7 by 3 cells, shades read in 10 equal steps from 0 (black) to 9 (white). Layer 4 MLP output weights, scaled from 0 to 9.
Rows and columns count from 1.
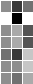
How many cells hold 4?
3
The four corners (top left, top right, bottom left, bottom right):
5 4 5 6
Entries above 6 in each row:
0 2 0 0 1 1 0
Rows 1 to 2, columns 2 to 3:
2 4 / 0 9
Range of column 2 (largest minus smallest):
6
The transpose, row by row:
5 9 5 5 4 5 5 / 2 0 6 6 2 5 4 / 4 9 3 3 7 7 6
